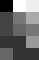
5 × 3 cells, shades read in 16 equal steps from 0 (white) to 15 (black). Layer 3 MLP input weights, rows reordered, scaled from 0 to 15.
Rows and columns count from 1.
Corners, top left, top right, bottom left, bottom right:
15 1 9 12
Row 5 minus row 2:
-2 4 7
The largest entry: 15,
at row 1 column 1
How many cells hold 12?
4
